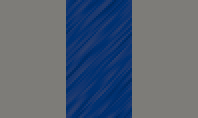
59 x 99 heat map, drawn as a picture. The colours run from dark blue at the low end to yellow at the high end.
It is made of 1 by 3 panels. Panel 1,1: middling, flat. Panel 1,2: very low, slanting up to the right, faint in contrast. Panel 1,3: middling, flat.
